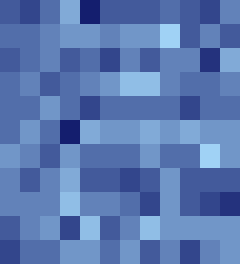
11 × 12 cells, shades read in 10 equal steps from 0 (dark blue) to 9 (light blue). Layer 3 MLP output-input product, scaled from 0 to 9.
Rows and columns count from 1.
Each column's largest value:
6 6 6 8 8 6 8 8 9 7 9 7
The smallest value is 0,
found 2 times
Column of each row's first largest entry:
4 9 12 7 3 5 11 4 4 5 4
